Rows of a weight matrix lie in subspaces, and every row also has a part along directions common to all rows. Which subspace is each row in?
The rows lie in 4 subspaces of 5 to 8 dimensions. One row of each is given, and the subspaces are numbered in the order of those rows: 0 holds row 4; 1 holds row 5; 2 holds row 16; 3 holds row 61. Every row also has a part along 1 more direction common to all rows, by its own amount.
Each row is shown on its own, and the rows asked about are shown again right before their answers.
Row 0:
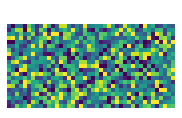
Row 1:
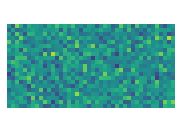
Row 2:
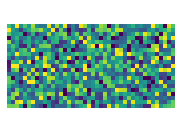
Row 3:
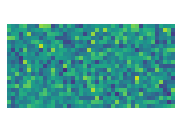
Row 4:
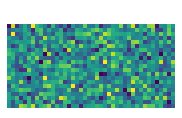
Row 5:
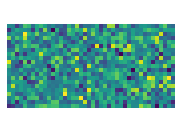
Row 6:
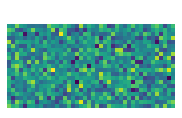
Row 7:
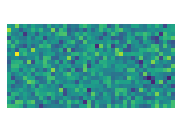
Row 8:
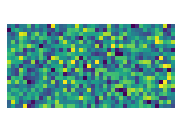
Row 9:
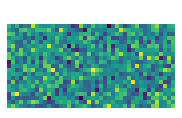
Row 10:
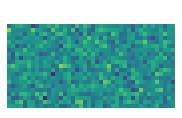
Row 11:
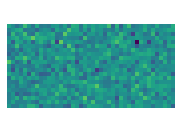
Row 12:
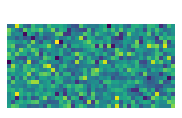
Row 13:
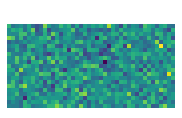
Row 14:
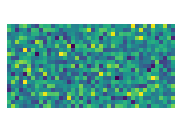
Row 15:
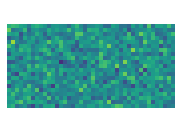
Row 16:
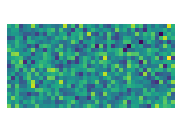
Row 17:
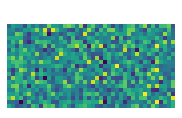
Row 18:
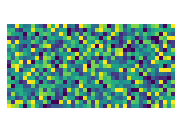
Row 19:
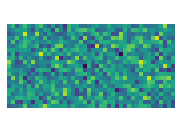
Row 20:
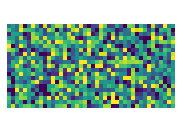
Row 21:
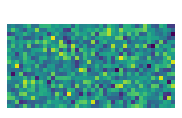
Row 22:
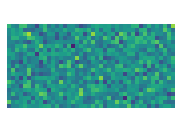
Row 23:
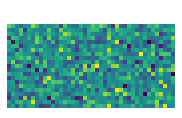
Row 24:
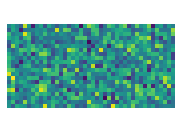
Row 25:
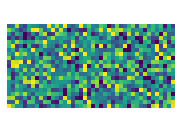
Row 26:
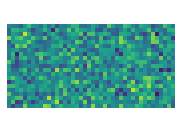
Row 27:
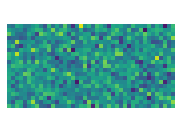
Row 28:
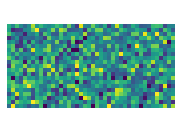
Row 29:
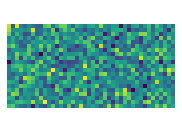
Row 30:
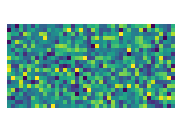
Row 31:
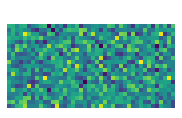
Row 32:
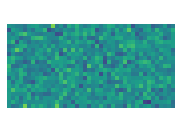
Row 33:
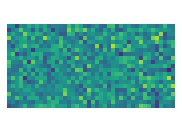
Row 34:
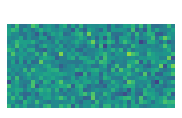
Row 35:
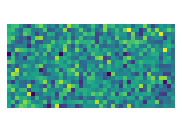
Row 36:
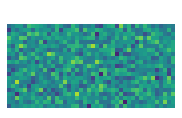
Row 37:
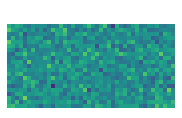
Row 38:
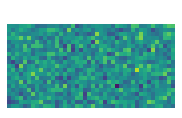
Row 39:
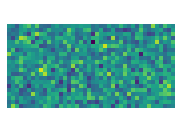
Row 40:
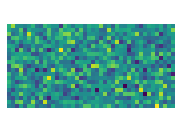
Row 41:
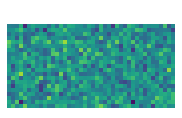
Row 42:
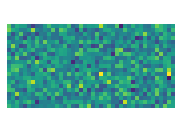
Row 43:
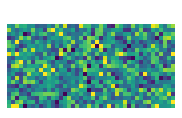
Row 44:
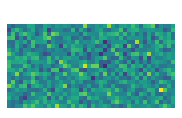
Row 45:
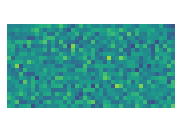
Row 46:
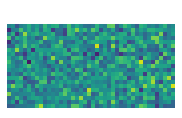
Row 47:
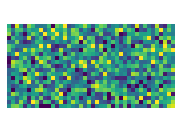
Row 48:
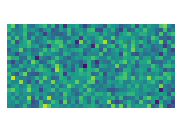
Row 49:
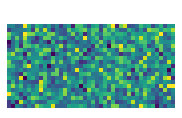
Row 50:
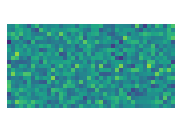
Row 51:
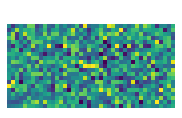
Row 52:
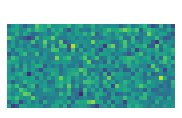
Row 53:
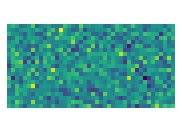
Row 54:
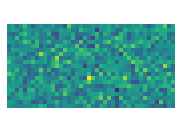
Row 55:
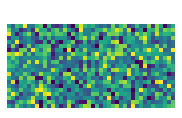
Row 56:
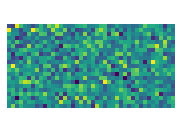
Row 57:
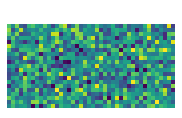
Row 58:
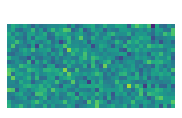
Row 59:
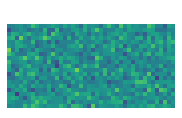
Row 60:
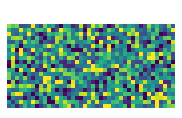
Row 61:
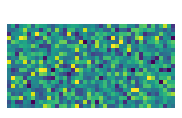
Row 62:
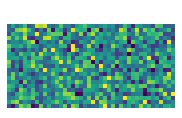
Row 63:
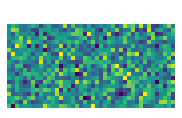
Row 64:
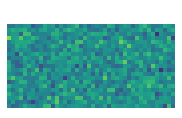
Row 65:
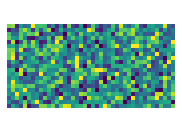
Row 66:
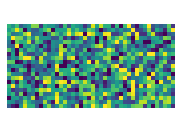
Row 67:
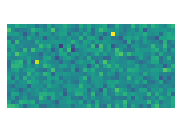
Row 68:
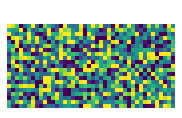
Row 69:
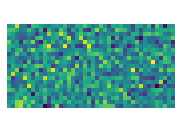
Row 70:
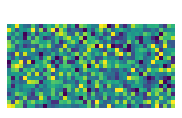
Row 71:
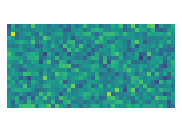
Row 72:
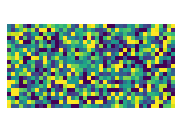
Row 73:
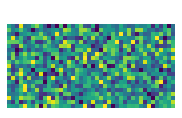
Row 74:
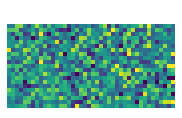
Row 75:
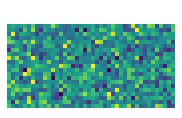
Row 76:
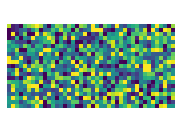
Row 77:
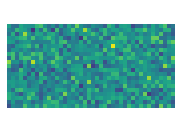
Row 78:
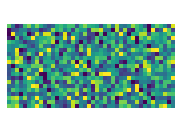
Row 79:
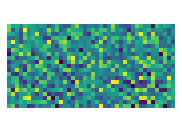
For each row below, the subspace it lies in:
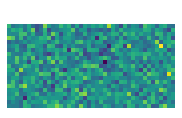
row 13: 0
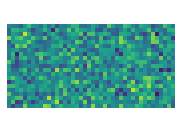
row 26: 2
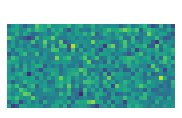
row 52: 3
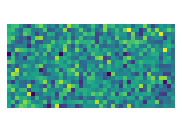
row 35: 3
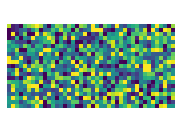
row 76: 2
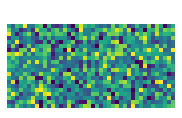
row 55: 1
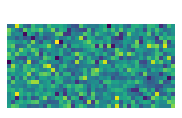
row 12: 2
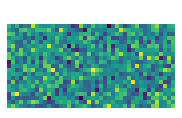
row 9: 2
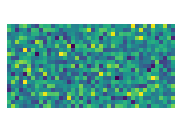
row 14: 3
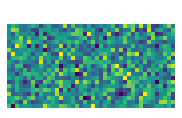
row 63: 2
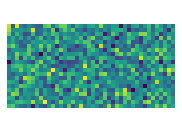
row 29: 0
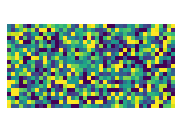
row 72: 3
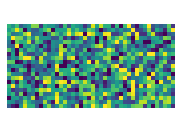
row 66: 2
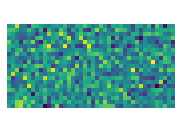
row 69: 3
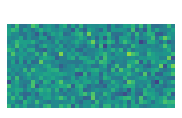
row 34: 2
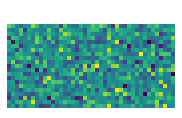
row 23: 2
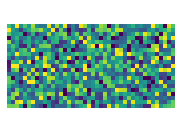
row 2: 1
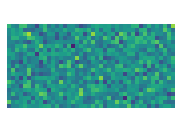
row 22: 3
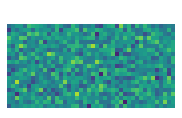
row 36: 0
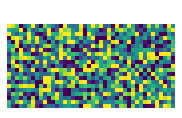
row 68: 2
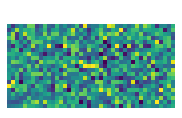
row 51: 0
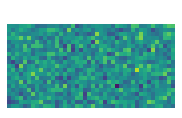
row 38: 3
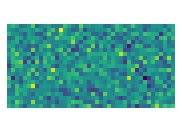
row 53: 2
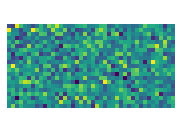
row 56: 2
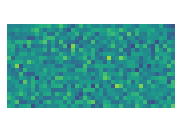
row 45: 3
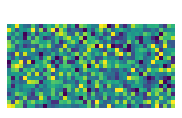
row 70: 1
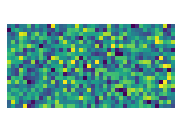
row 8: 3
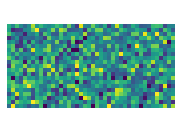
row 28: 2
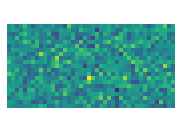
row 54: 0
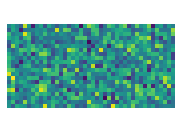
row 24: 1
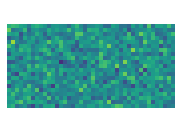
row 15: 0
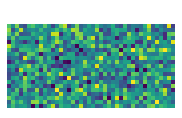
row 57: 0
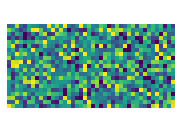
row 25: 3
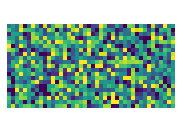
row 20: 1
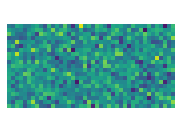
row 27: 1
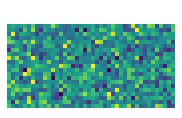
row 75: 0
